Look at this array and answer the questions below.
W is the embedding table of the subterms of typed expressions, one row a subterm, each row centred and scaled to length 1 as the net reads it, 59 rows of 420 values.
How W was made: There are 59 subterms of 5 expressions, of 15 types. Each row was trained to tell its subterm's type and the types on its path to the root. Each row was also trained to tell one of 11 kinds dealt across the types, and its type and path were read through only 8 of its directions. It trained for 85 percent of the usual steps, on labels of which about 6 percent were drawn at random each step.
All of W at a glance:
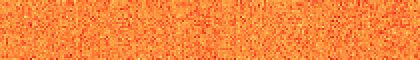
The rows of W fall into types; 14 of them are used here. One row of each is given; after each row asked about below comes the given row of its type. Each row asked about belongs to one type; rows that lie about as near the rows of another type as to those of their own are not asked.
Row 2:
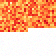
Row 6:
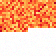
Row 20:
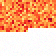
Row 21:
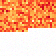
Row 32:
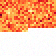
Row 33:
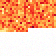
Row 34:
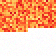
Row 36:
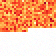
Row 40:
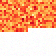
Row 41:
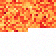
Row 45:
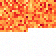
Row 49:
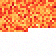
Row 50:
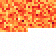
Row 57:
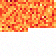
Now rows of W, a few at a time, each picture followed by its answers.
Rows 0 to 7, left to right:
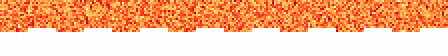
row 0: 6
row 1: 21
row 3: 6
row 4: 50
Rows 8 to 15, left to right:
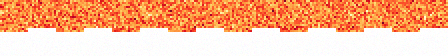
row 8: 45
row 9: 41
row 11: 40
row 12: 45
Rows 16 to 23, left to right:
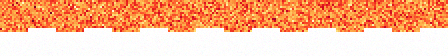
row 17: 49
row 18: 50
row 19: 50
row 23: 41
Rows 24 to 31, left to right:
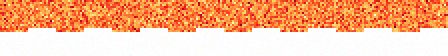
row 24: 21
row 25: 21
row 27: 45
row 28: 57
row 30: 34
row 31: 33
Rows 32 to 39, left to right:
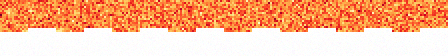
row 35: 40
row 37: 49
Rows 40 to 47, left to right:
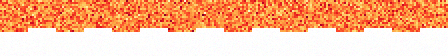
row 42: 49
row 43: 36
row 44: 20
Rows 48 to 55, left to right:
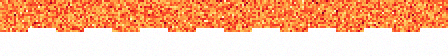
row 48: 2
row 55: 41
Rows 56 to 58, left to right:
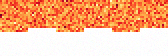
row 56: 40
